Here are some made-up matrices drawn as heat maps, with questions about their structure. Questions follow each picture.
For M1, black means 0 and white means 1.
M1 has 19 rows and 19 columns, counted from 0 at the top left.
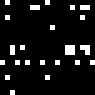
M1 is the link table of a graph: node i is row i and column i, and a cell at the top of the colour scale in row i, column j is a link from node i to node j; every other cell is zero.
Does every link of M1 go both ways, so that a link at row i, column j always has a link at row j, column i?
no
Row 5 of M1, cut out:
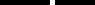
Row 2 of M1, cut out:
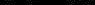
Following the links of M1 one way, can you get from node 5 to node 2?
yes
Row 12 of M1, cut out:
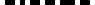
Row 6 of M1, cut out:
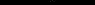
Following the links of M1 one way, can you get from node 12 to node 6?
yes
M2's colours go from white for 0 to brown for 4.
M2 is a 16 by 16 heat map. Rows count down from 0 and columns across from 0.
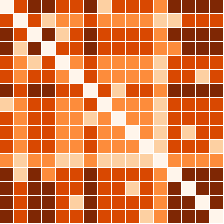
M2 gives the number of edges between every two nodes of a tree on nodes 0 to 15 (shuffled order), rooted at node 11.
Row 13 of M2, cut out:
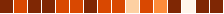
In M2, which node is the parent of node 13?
9
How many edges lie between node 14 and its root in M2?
2
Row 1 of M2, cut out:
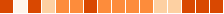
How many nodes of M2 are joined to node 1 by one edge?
3
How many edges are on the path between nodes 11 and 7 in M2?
1
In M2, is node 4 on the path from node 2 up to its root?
yes
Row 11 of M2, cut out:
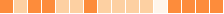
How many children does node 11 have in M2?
7
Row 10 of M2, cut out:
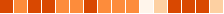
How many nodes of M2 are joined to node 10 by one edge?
2
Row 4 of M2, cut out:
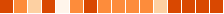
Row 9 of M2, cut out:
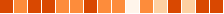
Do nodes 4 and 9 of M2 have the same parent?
yes
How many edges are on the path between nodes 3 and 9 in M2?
3
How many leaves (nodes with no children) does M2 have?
8
